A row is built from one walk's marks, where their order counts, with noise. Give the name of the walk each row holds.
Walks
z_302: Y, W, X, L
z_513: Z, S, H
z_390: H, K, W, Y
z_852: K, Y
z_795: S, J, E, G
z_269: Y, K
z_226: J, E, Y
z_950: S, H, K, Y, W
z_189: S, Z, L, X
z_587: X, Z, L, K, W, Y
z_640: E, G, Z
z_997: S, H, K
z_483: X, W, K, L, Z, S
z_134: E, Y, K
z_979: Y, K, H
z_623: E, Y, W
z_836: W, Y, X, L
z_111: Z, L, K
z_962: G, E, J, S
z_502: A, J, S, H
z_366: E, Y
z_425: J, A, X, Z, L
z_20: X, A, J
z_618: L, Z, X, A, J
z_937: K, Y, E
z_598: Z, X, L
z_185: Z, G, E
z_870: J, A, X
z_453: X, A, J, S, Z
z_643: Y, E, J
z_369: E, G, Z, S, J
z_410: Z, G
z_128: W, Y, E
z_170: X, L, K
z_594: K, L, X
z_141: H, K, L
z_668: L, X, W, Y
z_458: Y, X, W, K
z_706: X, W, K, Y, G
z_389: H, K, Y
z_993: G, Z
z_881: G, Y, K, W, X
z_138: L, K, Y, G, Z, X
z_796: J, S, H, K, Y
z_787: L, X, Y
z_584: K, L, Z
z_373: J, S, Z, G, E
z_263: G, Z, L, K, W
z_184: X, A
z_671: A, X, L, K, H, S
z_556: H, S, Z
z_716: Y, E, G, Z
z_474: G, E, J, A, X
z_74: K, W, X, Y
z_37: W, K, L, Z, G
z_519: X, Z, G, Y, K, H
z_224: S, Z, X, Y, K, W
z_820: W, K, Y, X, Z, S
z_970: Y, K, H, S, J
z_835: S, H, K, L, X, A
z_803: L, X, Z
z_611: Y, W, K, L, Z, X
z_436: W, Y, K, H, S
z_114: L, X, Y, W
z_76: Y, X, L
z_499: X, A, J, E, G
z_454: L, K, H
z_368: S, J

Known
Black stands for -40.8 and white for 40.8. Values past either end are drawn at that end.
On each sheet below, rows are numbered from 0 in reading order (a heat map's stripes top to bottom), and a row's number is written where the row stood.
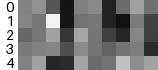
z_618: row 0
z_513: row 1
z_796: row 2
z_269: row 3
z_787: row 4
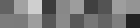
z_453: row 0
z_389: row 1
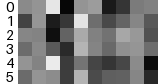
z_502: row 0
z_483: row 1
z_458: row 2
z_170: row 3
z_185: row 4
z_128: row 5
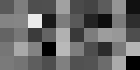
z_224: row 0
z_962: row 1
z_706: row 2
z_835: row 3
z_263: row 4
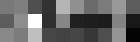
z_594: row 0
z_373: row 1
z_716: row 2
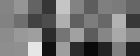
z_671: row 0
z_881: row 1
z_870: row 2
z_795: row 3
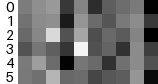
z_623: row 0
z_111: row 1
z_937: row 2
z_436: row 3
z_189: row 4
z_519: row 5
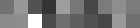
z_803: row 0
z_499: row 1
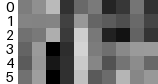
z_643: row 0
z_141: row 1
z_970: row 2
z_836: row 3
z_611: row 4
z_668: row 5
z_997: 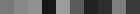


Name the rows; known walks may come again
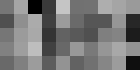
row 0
z_114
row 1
z_584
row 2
z_226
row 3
z_184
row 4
z_852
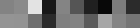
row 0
z_962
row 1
z_598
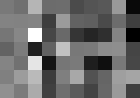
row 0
z_519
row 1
z_141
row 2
z_640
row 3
z_74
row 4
z_513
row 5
z_20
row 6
z_410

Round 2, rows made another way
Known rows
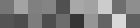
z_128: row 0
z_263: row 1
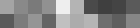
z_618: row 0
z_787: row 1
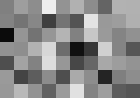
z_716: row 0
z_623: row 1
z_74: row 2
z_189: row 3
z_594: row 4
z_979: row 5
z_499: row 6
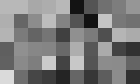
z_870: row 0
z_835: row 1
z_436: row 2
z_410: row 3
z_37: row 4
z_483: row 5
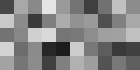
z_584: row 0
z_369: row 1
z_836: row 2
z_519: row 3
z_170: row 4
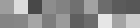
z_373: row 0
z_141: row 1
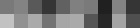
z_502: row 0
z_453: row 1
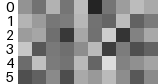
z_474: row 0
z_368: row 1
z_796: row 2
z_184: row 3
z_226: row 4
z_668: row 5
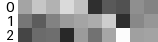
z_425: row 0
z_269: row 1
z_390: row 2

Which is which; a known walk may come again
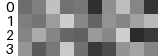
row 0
z_224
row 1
z_302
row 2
z_185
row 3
z_611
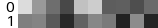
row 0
z_20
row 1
z_502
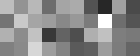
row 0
z_453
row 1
z_795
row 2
z_950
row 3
z_598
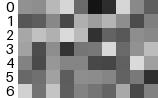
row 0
z_189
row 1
z_668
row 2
z_425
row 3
z_134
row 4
z_993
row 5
z_111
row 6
z_138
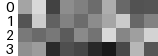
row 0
z_373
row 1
z_937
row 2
z_366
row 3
z_671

